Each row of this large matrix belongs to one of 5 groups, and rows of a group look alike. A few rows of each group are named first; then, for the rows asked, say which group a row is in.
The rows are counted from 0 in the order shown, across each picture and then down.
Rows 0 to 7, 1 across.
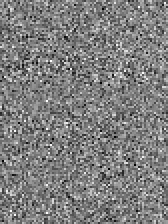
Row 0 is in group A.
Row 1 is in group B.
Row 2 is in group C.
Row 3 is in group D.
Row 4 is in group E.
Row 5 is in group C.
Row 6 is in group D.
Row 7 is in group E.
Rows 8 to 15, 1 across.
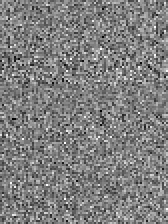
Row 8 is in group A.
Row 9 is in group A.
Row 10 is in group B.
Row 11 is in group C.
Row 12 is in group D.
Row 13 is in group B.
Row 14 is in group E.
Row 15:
B
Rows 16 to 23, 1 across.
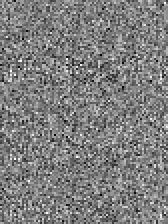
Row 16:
A
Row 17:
C
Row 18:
E
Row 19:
D
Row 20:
B
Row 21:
E
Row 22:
C
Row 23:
E
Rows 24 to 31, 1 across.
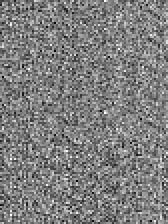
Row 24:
B
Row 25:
B
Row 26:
C
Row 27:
C
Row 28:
B
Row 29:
E
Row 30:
E
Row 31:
E
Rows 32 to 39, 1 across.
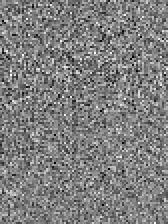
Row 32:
C
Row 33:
D
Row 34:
E
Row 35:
C
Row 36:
B
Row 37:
B
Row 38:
D
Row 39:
A
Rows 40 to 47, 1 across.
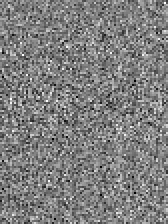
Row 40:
A
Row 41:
D
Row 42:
C
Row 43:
E
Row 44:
B
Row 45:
C
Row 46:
C
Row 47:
B
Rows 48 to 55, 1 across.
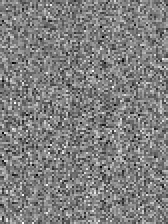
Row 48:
C
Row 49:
A
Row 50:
D
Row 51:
E
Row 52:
C
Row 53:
C
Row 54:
D
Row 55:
D
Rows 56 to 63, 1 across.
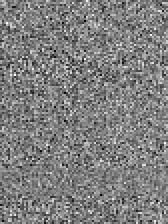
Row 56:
D
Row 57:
B
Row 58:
E
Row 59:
B
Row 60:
B
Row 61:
A
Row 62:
C
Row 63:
E
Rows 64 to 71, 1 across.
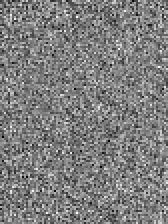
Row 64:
E
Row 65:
B
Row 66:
D
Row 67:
A
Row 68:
E
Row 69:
C
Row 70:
B
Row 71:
E
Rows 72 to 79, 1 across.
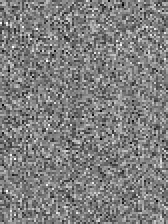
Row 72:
D
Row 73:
B
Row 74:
A
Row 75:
C
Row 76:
C
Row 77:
E
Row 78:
D
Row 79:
E
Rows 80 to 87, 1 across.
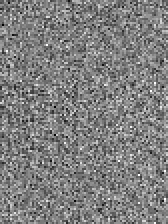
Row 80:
E
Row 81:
D
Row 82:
A
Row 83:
B
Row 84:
B
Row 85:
B
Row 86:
A
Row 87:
A
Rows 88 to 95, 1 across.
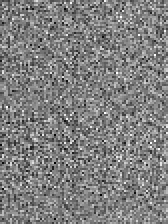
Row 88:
B
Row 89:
A
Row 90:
B
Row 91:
D
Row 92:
B
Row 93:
B
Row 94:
C
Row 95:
B
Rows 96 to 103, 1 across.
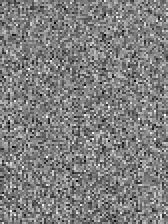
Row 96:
B
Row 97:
D
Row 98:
C
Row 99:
A
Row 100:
A
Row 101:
D
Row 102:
E
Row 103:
E
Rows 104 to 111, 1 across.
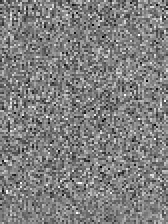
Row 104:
E
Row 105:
A
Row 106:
B
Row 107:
E
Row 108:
A
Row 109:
C
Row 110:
D
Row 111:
E
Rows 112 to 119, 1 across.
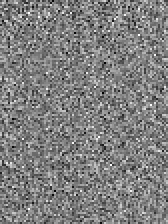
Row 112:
C
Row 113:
A
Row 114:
D
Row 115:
A
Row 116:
D
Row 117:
D
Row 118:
B
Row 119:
C
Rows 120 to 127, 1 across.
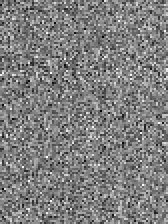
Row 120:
B
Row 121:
A
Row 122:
B
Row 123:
C
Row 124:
D
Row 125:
D
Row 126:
C
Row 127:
C
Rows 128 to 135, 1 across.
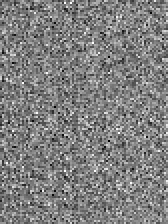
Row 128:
B
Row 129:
D
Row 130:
D
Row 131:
B
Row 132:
B
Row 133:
D
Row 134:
B
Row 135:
B
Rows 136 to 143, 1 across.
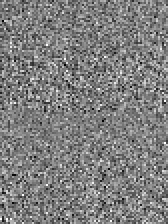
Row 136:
C
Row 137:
E
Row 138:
B
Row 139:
E
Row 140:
A
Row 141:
A
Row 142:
D
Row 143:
D
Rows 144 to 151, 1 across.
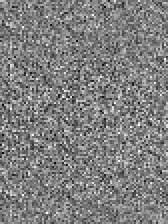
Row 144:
D
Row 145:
E
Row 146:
A
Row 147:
C
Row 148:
B
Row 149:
B
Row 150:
D
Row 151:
E
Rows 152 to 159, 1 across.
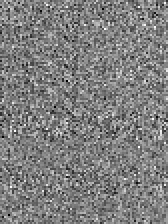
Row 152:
A
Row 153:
B
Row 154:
B
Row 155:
B
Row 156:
E
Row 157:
A
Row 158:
E
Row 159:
C
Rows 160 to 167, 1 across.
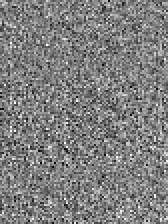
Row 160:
D
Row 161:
E
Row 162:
A
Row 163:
E
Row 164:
E
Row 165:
B
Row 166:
A
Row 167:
B
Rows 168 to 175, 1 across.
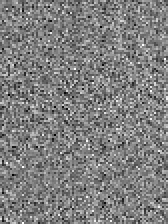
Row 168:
C
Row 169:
C
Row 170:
A
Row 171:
B
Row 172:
B
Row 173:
D
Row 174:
D
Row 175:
D
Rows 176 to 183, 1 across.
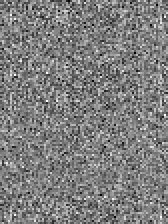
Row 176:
E
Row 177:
C
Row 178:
E
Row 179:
E
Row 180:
A
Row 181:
D
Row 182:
C
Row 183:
E
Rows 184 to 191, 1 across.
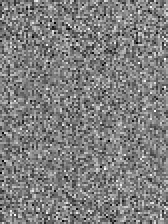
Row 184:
B
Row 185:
E
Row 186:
A
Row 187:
A
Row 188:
C
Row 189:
C
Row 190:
B
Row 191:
E
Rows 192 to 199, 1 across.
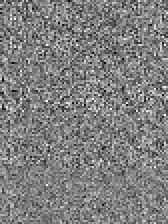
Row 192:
E
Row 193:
E
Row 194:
D
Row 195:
D
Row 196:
A
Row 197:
A
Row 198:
D
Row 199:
A
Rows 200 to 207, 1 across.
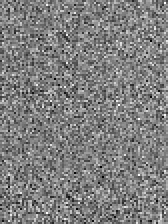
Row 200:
A
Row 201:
B
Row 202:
B
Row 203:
B
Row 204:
A
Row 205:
C
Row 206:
A
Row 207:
E
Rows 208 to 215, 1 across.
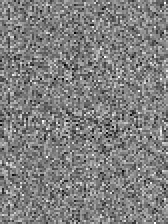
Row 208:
A
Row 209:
A
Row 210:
B
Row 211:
A
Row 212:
E
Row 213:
D
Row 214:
D
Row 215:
A
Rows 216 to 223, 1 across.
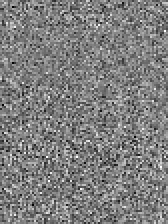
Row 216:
D
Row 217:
A
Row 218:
D
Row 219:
C
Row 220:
C
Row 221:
E
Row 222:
C
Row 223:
E
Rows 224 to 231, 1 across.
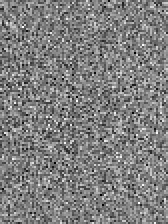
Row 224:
D
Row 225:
C
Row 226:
B
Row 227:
E
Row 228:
C
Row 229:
B
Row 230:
C
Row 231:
A
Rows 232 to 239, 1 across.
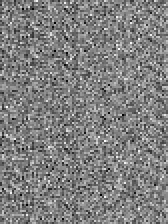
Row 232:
B
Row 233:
B
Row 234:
B
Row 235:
D
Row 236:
D
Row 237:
B
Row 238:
C
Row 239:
B
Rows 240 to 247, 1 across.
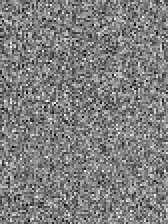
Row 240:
C
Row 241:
E
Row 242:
C
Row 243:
E
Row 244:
B
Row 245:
D
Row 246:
A
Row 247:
B
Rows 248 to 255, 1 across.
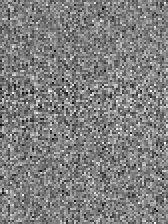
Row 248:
A
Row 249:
B
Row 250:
B
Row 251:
B
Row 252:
B
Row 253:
A
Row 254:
D
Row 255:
A
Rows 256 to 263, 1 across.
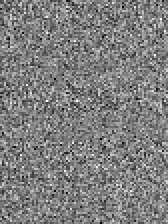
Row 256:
E
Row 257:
A
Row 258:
B
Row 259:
E
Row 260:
C
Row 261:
D
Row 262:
B
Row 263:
C
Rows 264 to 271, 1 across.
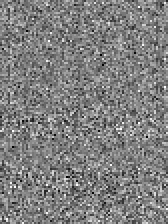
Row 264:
A
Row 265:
C
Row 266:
A
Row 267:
A
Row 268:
B
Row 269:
D
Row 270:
E
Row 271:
D
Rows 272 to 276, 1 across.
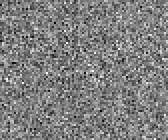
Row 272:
B
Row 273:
B
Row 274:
D
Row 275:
C
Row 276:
A
